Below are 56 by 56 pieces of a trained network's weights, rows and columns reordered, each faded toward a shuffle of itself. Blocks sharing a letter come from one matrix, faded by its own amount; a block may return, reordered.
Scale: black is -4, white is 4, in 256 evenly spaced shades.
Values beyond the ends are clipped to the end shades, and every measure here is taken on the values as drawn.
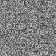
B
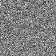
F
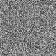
B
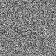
B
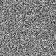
B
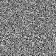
F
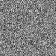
F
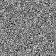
F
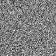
F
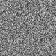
B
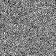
F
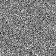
F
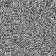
B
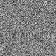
B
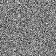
F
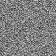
B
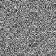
F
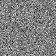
F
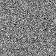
F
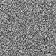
B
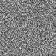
B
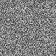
B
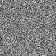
B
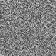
B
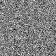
F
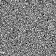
F
